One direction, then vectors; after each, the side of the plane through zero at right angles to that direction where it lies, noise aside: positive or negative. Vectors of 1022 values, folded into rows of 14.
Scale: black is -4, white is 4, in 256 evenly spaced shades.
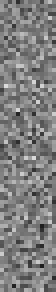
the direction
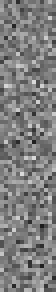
positive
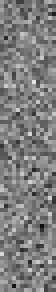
positive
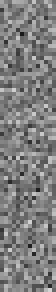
negative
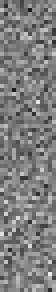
positive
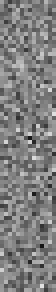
positive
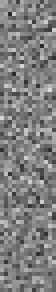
positive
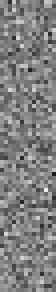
positive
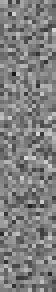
positive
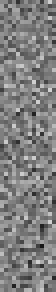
positive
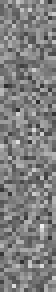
negative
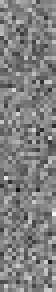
negative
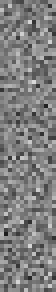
positive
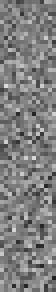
positive
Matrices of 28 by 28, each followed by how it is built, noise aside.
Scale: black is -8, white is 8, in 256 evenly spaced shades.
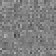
low rank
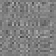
low rank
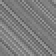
Toeplitz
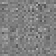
low rank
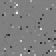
sparse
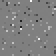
sparse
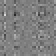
low rank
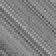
Toeplitz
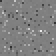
sparse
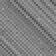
Toeplitz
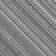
Toeplitz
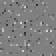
sparse
